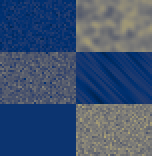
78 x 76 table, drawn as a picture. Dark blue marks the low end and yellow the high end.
The table splits into 3 rows of 2 panels. Panel 1,1: very low, fine-grained, faint in contrast. Panel 1,2: middling, blotchy. Panel 2,1: low, fine-grained. Panel 2,2: very low, slanting down to the right, faint in contrast. Panel 3,1: very low, flat. Panel 3,2: middling, fine-grained.
